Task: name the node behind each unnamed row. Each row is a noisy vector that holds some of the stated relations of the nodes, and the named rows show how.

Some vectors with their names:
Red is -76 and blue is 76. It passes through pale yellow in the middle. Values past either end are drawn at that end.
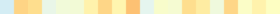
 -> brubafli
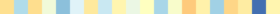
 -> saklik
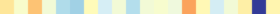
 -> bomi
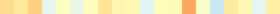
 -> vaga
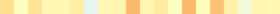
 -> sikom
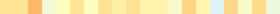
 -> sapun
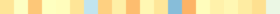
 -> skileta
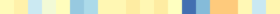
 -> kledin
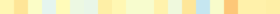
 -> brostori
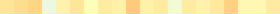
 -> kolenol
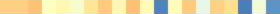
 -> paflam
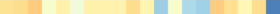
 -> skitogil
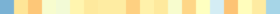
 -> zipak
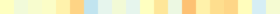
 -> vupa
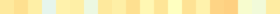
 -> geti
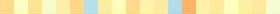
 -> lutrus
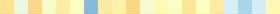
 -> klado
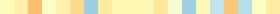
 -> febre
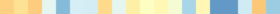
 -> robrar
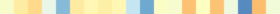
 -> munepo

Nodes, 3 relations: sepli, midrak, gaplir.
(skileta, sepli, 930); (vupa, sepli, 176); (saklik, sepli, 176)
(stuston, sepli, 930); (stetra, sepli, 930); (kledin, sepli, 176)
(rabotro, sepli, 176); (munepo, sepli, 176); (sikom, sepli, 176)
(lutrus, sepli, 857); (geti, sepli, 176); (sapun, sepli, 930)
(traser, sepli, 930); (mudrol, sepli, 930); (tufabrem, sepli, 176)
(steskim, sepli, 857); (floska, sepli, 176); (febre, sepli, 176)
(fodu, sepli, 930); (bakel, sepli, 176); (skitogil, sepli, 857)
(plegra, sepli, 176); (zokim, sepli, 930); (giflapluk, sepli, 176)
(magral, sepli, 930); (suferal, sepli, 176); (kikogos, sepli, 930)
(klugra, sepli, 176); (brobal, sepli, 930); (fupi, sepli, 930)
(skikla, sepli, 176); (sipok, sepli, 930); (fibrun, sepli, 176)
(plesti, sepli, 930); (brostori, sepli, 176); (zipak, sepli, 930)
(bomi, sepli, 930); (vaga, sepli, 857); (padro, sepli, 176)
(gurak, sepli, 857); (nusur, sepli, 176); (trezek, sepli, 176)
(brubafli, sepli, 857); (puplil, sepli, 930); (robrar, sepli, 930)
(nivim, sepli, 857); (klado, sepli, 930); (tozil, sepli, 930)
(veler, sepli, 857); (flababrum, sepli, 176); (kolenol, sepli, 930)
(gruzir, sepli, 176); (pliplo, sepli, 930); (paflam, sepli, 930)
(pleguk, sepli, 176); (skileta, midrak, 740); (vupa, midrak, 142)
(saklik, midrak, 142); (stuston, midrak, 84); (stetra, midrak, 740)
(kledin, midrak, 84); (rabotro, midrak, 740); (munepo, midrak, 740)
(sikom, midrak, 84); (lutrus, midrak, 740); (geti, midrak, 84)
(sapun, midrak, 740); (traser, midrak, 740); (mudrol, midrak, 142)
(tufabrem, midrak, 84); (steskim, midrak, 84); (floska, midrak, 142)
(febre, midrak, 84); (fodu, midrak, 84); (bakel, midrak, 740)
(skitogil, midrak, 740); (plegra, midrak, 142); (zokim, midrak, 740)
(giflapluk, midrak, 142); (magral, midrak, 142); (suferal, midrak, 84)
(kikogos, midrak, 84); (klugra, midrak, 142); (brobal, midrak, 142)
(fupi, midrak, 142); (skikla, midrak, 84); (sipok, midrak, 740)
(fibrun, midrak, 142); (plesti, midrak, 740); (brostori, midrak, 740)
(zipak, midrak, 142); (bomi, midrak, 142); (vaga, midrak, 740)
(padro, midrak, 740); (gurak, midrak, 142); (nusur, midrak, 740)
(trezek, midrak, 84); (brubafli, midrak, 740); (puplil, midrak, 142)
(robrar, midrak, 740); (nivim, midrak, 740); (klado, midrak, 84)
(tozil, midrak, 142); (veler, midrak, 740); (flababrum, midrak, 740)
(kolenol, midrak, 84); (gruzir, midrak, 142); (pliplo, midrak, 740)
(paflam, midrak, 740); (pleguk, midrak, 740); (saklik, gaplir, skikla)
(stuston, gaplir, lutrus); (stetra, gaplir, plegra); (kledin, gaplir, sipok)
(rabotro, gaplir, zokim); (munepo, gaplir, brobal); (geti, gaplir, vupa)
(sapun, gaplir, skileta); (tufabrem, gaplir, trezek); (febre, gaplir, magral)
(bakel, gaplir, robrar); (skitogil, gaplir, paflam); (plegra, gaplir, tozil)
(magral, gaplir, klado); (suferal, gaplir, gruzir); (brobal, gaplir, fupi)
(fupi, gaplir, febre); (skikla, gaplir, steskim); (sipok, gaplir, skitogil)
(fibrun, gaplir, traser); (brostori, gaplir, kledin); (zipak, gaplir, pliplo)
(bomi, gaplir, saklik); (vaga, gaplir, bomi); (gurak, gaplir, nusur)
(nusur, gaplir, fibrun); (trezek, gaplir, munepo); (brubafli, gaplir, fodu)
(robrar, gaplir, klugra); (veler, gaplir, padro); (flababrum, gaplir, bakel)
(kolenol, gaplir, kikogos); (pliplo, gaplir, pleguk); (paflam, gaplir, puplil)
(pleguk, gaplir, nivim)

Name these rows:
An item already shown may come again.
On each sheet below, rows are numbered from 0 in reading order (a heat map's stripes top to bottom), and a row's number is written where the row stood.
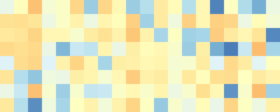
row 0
magral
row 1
tufabrem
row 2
skitogil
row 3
robrar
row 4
gurak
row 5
steskim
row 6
klugra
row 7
skikla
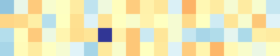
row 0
gruzir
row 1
flababrum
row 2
fibrun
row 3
fodu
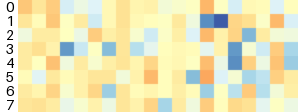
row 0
vaga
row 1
sipok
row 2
tozil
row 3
bakel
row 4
pleguk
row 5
traser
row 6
febre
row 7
tufabrem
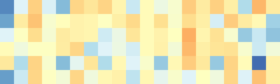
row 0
brobal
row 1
zipak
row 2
puplil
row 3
vupa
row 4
saklik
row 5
fupi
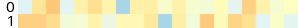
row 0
gurak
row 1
tufabrem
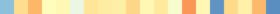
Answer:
pliplo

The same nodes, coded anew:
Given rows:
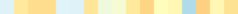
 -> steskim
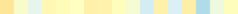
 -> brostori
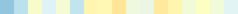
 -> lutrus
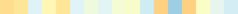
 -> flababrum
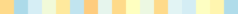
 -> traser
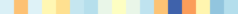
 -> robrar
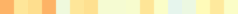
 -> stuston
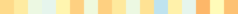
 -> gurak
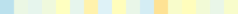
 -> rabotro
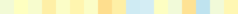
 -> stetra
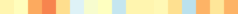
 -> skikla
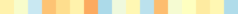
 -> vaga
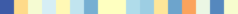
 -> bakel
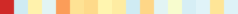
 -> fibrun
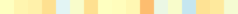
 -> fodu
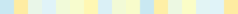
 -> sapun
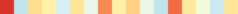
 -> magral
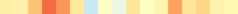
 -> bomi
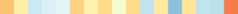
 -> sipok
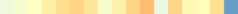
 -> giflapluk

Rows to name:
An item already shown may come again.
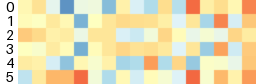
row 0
brobal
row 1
klado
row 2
tufabrem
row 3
klado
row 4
paflam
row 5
saklik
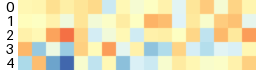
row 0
zipak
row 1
puplil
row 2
skikla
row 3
nusur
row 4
munepo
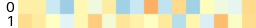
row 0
paflam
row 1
gurak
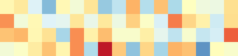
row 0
paflam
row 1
fupi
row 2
kledin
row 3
plegra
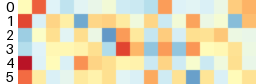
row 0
trezek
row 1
febre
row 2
klugra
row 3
tozil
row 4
fibrun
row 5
skitogil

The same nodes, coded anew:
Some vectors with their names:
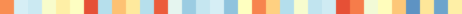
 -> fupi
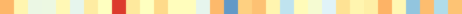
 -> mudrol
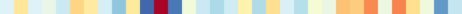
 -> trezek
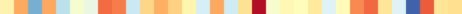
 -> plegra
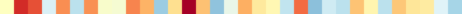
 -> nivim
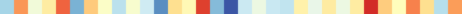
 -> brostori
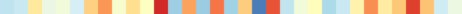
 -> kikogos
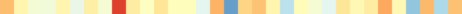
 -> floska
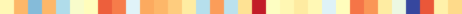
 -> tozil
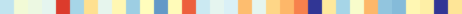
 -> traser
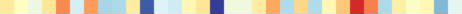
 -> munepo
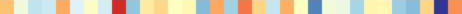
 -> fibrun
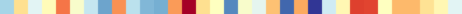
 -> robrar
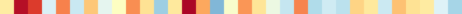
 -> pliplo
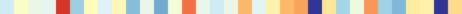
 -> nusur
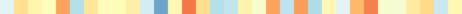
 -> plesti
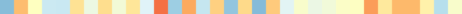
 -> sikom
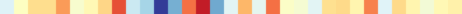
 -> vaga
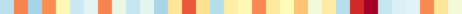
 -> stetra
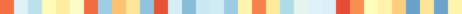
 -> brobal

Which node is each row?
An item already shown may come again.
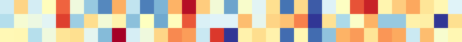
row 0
flababrum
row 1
traser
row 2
klugra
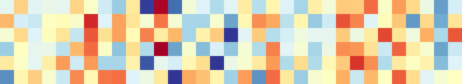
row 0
tufabrem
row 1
magral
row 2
puplil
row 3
febre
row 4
munepo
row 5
skikla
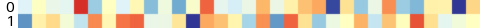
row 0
nusur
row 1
skikla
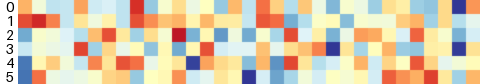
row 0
gurak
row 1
zipak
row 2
klado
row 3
traser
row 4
steskim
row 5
kledin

